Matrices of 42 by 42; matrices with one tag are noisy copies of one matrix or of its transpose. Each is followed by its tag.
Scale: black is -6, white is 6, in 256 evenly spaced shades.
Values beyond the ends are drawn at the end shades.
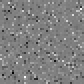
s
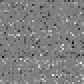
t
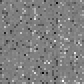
t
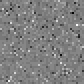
s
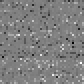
t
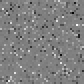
s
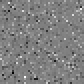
s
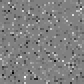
s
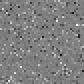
s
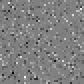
s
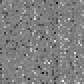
t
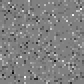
s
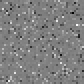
s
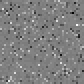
s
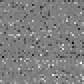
t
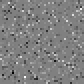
s
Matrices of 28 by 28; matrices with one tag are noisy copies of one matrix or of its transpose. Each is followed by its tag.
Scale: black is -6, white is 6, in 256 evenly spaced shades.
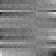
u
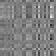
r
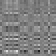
r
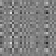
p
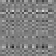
p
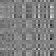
r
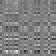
r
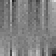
u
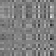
r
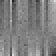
u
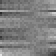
u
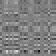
r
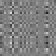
p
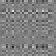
p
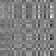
r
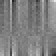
u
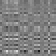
r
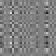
p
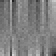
u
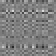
p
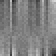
u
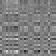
r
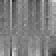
u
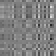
r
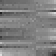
u
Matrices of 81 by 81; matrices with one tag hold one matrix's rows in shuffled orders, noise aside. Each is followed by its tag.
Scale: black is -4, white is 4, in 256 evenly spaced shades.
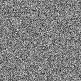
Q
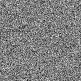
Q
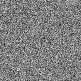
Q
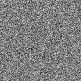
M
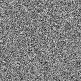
M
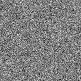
Q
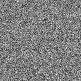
Q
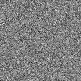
M
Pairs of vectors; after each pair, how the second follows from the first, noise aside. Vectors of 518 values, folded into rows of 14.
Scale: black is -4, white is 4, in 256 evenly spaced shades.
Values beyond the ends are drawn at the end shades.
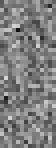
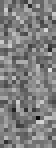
reversed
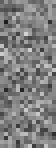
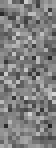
reversed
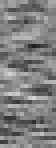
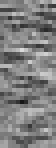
reversed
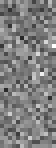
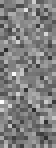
reversed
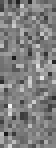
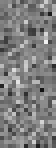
reversed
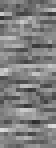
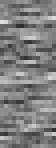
reversed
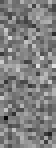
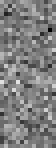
reversed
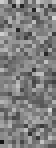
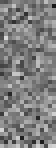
reversed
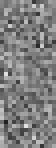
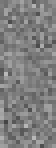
shrunk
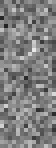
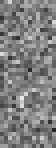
reversed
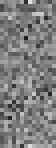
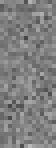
shrunk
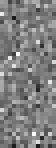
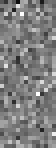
reversed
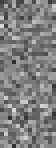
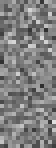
reversed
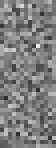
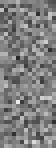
reversed
